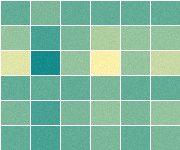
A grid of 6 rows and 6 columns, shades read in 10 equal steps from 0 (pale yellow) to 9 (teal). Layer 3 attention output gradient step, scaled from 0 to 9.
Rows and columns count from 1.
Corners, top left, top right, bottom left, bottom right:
6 6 6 5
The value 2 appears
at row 3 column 6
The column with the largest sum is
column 2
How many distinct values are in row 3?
5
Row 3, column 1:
1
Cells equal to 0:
1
